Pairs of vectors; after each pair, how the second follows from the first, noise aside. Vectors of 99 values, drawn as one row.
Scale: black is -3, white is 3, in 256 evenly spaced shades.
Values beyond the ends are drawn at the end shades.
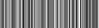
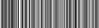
reversed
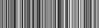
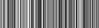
reversed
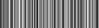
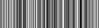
shuffled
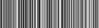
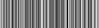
shuffled
